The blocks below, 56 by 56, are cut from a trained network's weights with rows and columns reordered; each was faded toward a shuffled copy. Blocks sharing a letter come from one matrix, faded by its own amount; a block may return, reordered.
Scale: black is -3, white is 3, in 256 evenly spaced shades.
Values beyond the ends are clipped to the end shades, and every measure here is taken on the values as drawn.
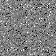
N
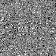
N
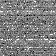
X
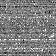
X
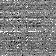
X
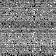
X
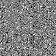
N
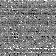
X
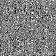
N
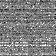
X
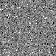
N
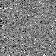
N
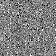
N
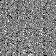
N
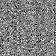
N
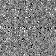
N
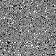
N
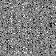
N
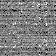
X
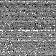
X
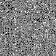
N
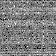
X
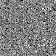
N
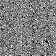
N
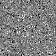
N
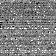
X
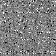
N
